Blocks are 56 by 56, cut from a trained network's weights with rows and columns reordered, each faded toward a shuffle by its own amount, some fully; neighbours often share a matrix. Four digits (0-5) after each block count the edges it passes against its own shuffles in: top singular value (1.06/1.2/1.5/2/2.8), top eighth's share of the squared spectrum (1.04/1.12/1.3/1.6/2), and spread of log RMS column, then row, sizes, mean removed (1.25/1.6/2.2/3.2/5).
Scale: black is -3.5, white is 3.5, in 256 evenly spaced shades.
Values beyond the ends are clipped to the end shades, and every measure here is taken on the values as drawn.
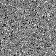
0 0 0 0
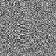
4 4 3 2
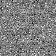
2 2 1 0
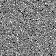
0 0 0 0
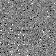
2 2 1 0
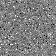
2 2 0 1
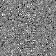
3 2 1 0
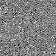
3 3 1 1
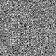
3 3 1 1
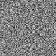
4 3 1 1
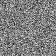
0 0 0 0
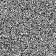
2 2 0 0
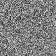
2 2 0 0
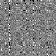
4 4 2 2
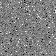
0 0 0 0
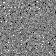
2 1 0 0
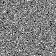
0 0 0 0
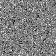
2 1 0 0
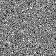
2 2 0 0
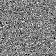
2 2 0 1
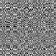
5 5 2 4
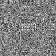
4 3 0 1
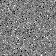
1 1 0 0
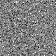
2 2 0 0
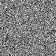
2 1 0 0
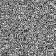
3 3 1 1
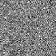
3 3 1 1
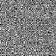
3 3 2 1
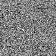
0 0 0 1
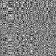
4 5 2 3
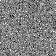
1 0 0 0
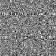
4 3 1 2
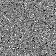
0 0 0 0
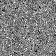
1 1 0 0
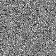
2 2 0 0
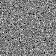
1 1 0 0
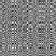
5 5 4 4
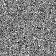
1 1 0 0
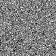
1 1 0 0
